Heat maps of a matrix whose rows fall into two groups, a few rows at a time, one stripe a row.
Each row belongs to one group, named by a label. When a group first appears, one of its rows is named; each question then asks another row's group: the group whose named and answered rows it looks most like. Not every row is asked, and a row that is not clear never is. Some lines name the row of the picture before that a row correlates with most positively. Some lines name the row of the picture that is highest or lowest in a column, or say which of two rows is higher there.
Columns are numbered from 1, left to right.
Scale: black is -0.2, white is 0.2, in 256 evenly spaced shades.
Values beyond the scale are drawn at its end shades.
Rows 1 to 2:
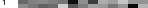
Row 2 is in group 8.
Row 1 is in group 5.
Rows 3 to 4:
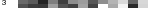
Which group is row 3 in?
5
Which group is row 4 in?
5
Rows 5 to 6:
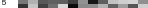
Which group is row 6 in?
8
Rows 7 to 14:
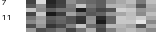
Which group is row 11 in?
5
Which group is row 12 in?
5
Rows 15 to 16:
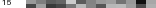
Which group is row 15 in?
8
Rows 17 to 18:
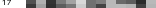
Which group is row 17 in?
8
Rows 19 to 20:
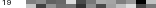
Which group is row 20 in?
5
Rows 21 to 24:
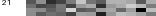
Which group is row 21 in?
8
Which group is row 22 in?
5
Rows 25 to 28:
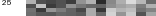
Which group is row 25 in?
5
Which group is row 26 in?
8
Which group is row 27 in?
5
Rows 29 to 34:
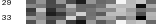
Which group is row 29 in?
5
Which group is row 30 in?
8
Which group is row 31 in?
8
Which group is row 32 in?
8
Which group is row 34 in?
5
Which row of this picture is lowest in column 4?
32
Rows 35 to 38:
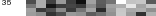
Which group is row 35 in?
5
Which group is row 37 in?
5
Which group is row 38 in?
8
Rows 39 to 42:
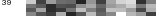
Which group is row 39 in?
5
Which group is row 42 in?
5
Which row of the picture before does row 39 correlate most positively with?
37
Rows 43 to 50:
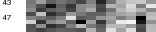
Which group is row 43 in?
5
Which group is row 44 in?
5
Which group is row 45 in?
5
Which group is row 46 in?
8
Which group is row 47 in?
8
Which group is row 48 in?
5
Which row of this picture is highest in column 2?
46
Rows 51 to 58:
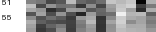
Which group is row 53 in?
8
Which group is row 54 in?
5
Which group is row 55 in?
5
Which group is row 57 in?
5
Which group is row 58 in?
5
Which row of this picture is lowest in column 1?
54
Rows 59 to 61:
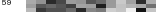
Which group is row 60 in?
5
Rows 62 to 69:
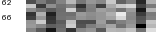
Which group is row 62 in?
8
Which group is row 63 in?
5
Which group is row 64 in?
8
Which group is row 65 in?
8
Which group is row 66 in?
8
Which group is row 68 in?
8
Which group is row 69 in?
5
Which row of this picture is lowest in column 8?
63
